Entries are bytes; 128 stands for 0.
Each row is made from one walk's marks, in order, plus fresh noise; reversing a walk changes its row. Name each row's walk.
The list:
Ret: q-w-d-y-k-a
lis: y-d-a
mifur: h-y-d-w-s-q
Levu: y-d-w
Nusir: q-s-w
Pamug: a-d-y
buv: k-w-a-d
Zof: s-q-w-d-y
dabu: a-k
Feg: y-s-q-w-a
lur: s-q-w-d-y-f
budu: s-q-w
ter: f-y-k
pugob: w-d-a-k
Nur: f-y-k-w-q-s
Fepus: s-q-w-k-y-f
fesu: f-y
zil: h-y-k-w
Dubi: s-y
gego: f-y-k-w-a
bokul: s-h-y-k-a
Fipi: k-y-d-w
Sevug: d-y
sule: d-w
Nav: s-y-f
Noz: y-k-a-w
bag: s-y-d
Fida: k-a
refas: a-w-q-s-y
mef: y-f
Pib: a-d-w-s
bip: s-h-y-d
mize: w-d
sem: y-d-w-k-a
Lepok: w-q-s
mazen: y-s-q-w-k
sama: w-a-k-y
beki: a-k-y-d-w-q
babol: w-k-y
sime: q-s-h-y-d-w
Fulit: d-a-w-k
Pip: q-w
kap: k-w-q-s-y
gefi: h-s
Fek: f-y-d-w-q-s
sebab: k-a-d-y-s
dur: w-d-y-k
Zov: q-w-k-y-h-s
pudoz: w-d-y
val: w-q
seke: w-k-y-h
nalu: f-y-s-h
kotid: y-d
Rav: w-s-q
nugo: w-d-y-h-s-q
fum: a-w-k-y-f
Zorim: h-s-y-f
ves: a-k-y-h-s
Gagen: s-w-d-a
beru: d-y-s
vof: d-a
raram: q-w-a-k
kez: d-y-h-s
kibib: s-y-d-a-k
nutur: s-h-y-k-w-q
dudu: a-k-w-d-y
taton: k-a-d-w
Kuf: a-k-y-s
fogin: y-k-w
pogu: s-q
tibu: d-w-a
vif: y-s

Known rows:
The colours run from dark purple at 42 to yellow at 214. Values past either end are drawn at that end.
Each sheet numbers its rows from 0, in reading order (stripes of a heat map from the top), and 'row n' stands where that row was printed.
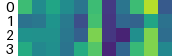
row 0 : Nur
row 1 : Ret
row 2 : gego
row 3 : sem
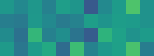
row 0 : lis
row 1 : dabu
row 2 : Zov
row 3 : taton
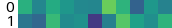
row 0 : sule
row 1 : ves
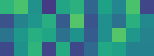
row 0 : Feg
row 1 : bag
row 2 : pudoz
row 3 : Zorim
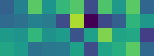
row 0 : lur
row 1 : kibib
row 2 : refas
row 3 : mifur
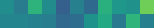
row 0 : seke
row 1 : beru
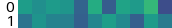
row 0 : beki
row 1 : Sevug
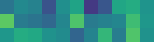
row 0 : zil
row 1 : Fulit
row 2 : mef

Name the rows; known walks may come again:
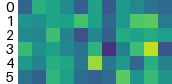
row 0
sime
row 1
Levu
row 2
babol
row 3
Nur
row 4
Gagen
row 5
sebab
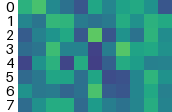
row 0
Rav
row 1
nalu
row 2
bag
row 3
Kuf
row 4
Zorim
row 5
ter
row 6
raram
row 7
fesu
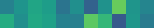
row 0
pudoz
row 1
sule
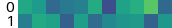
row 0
mifur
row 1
gefi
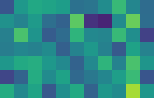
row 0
Pamug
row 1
gego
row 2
Nusir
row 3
Sevug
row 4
mef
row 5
fum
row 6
Noz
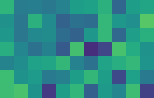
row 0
vof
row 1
seke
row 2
kez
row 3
pugob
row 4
kotid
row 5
tibu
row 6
Feg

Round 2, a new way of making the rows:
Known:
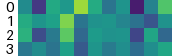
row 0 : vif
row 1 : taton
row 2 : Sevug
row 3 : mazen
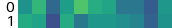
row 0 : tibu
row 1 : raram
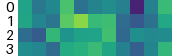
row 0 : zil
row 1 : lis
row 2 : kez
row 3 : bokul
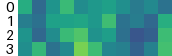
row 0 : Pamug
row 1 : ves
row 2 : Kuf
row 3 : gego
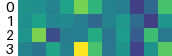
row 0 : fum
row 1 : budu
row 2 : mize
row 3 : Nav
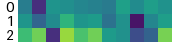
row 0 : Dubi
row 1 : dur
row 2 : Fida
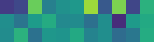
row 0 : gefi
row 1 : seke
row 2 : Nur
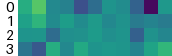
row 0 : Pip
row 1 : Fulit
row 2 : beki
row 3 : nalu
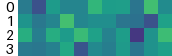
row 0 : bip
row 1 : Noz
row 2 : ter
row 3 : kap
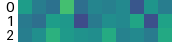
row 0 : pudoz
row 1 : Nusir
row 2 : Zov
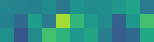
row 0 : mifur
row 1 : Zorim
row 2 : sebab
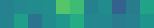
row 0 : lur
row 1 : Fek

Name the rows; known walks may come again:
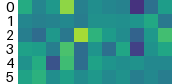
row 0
Fipi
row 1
mifur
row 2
Zorim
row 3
sama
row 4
buv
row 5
Fulit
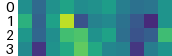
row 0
sime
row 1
sule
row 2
Kuf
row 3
beru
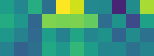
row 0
mef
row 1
vof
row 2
Zof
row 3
kibib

